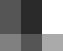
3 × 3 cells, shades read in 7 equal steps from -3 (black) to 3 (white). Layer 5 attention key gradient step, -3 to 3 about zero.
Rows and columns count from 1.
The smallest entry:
-2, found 2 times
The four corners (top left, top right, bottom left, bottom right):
-1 3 0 1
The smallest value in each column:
-1 -2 1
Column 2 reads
-2 -2 -1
